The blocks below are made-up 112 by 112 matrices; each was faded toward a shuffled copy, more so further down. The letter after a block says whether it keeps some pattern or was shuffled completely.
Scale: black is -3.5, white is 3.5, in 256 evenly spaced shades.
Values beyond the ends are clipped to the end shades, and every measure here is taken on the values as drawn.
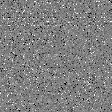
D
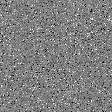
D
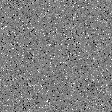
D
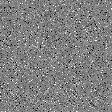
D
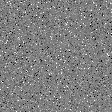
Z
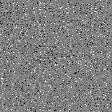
D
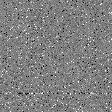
D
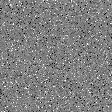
Z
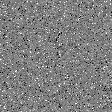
D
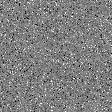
Z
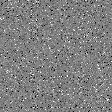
D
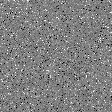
Z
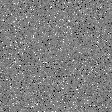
Z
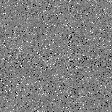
D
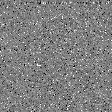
D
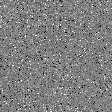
D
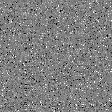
D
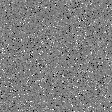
Z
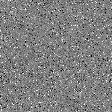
D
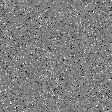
Z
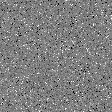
Z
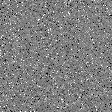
Z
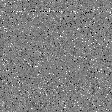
D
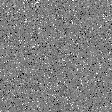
D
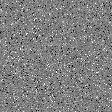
D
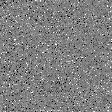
D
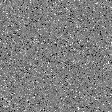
D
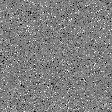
D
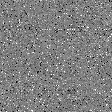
D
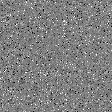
D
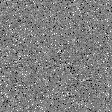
D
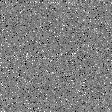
D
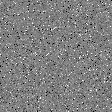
Z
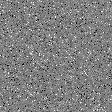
Z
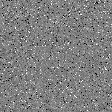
D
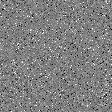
D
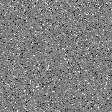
Z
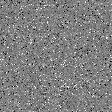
D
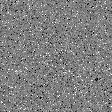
Z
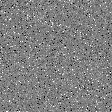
Z
